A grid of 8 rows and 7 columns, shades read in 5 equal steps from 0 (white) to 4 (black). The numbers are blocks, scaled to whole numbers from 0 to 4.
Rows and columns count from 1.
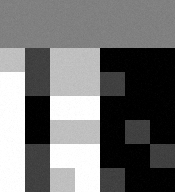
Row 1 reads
2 2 2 2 2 2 2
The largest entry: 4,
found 16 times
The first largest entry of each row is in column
1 1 5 6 2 2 5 6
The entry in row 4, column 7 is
4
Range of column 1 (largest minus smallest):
2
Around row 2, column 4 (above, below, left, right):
2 1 2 2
